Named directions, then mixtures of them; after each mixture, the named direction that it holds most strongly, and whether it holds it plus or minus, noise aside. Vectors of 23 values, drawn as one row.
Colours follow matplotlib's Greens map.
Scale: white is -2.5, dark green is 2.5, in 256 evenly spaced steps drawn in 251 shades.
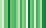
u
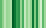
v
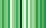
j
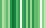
j, minus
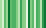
u, plus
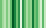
v, plus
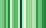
j, plus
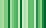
u, plus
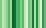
v, plus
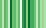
j, minus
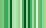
j, minus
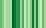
v, plus
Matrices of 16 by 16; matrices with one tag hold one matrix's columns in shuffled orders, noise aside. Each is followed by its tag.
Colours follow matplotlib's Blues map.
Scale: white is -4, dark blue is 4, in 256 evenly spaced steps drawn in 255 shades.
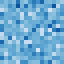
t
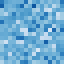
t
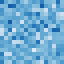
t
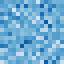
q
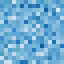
q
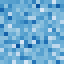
q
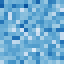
t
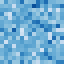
t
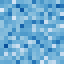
q
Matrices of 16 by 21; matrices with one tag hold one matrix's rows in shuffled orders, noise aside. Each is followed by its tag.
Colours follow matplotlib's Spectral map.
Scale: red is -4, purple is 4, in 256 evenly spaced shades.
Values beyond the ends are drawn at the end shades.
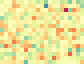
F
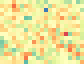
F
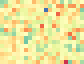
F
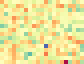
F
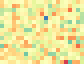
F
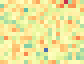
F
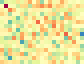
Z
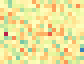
Z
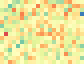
Z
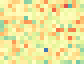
F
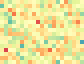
Z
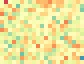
Z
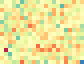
Z
